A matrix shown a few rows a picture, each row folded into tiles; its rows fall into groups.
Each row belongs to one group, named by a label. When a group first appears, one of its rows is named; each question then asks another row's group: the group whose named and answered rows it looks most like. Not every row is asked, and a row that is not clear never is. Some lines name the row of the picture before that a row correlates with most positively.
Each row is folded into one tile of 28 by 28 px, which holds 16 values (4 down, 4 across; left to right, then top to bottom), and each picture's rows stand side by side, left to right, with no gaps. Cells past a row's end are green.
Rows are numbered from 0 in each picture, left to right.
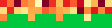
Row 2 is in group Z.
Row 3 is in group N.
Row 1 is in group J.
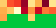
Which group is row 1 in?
N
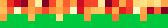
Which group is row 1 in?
J
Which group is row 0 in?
Z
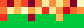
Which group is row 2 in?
N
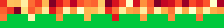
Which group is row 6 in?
J
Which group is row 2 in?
J
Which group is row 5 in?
Z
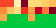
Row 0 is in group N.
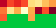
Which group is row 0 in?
J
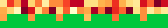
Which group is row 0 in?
Z
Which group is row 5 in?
J
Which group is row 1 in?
Z
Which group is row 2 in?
Z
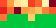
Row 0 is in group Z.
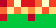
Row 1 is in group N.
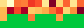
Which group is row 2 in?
Z
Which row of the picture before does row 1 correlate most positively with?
0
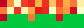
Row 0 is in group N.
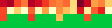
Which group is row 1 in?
J
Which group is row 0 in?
J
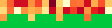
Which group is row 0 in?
Z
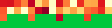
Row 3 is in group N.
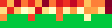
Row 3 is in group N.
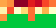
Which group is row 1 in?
J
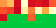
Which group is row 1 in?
J
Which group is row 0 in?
N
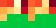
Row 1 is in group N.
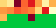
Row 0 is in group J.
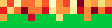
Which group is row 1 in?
N
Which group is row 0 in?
Z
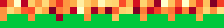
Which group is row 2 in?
N
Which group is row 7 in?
J
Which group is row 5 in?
N
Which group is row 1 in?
Z
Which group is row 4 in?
Z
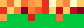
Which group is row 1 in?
N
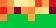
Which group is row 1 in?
Z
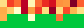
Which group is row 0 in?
Z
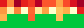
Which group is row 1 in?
J
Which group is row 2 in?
Z
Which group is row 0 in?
J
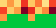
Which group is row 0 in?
Z
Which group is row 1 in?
Z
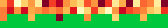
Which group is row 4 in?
N
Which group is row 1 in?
J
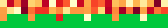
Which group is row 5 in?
N
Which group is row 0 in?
Z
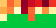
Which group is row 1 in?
J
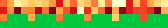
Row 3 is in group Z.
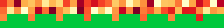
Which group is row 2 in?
Z
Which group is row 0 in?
J
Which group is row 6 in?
Z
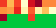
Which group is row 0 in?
N
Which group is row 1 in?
J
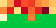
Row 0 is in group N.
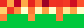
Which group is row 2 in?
J
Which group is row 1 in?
J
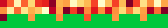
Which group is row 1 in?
Z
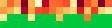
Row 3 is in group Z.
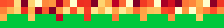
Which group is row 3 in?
J
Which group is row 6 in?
J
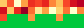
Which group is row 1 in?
J
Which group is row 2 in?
Z
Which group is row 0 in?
Z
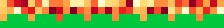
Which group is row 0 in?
Z
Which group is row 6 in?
Z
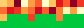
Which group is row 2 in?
J
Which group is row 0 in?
N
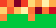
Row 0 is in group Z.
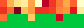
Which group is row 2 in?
N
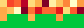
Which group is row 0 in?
Z
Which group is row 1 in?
N
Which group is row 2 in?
Z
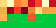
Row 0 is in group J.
